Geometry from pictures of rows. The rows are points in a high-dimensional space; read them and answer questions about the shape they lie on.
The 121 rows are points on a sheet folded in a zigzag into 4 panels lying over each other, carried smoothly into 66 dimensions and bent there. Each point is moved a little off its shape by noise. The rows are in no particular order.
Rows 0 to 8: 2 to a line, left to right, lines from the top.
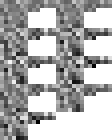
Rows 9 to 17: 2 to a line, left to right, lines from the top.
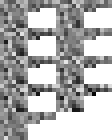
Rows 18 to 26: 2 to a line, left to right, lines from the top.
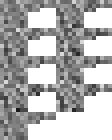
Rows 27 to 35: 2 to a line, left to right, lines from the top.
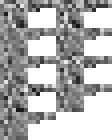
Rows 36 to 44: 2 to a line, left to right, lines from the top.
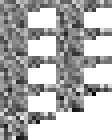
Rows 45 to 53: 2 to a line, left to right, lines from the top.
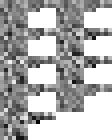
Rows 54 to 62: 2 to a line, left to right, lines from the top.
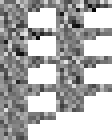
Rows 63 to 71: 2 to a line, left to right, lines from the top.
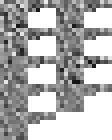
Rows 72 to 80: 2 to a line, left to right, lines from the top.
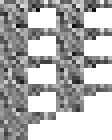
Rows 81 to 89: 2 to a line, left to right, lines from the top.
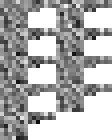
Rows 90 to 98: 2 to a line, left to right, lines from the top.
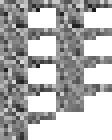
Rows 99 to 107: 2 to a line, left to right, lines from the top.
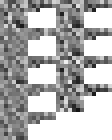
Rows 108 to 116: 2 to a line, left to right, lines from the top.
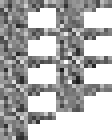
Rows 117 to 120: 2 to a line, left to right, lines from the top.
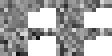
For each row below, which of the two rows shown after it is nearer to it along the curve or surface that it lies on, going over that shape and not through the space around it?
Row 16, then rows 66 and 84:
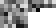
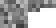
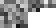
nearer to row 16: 84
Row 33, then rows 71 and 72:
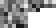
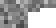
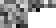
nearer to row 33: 72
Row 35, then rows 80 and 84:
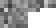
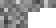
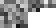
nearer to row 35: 80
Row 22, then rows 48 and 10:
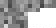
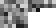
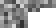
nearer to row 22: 10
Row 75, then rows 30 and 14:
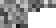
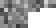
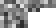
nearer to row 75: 30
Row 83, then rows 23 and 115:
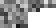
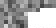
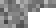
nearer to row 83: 115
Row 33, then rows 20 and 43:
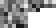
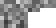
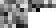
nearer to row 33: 43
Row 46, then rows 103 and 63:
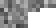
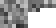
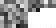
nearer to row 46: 103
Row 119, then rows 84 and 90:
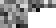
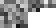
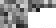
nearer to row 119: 84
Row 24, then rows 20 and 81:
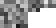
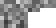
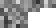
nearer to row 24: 81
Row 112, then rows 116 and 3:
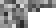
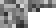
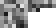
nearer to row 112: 3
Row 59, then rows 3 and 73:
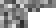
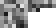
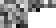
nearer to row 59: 3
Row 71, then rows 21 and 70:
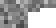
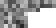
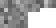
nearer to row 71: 70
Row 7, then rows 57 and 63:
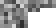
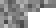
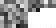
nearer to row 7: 57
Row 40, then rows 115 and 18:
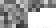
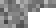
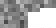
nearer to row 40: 115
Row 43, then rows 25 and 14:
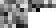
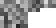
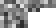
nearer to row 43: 25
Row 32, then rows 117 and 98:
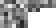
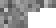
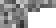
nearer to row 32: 98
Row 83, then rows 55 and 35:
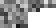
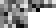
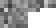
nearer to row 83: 55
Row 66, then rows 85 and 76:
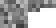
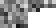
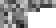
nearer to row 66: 76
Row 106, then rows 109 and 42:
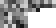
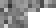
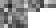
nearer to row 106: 109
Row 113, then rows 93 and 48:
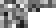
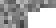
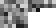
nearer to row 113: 93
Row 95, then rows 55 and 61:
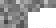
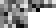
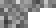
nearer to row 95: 61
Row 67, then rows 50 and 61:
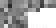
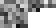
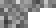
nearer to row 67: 61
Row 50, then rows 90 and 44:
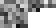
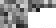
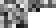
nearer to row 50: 44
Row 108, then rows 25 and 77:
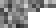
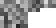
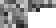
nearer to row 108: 25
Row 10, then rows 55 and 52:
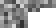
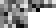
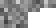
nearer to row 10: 52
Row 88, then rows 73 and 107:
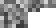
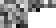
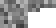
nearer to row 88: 73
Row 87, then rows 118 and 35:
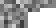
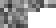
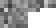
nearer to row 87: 35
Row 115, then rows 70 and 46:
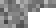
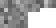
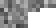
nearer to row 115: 70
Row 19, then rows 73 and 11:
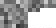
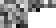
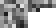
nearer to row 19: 73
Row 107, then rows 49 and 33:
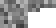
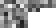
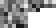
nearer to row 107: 49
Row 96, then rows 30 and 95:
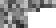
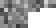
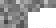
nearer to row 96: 95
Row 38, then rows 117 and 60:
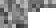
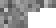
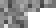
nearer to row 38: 117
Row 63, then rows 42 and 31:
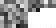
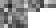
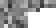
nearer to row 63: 42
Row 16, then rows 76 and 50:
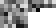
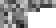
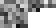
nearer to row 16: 50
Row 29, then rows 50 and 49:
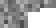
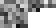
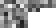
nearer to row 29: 49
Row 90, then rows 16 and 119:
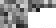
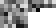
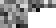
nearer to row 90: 16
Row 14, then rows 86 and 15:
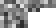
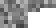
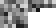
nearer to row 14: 86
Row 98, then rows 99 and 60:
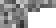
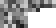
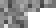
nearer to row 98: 60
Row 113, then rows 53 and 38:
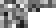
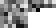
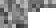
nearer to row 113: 38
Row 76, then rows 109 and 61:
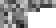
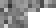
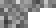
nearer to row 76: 109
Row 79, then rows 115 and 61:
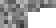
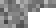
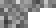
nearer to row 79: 115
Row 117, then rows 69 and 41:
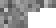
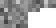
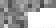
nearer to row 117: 69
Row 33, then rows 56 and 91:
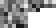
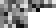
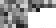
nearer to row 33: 56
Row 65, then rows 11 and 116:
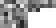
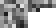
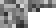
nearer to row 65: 11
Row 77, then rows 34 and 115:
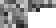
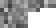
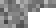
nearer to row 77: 115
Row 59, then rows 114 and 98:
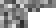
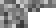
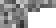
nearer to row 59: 98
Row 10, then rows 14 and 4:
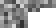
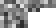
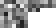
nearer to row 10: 4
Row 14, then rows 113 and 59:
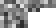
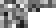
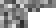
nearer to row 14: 113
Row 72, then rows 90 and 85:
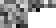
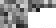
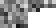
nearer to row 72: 85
